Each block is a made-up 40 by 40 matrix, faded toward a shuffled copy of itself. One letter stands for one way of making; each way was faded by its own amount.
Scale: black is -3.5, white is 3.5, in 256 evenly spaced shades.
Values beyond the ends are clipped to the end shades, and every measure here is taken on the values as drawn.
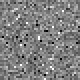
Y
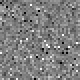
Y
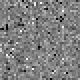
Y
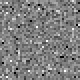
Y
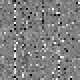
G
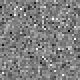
Y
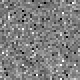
Y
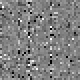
G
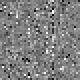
G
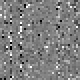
G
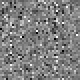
G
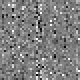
G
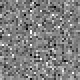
G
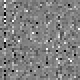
G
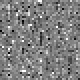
G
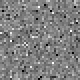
Y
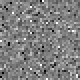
Y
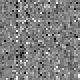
G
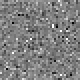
Y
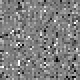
G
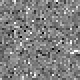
Y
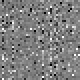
G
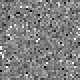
Y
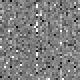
G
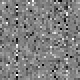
G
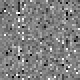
G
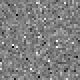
Y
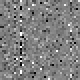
G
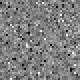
Y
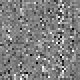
G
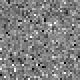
Y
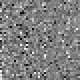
G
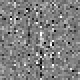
G
